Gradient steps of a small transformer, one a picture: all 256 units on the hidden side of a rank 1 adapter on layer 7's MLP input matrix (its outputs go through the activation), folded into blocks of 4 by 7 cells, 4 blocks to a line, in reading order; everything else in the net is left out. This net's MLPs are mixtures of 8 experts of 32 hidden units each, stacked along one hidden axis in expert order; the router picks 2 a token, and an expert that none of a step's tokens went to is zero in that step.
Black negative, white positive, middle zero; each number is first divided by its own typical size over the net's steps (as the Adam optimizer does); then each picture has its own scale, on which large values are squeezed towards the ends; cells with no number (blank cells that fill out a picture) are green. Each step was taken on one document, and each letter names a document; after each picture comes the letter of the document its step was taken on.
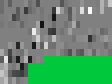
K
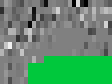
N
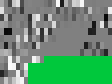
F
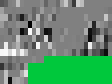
F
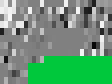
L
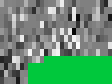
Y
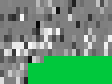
K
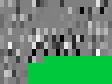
K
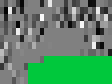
L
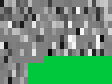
L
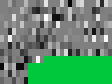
Y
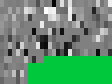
Y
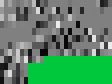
K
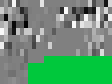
L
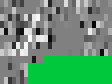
F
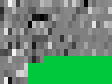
N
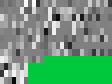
Y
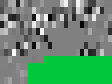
N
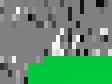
K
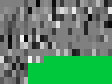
Y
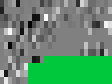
N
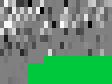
L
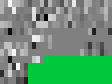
N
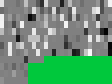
Y
